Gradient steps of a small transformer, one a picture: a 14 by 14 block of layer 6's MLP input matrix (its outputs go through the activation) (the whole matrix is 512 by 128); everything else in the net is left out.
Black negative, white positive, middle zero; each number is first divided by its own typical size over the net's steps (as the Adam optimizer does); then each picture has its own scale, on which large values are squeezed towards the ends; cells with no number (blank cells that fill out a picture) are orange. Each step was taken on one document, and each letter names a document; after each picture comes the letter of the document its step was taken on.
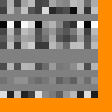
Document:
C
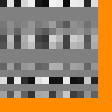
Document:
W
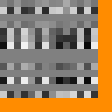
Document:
C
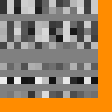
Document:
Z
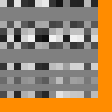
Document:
W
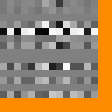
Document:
W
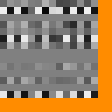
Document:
C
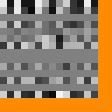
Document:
Z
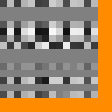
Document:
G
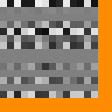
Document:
G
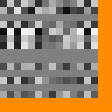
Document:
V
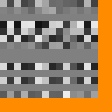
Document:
Z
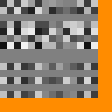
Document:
V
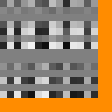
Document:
G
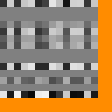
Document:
G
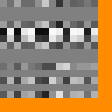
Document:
G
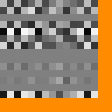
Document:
V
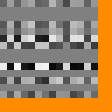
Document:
W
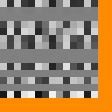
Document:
Z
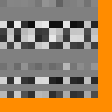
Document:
G
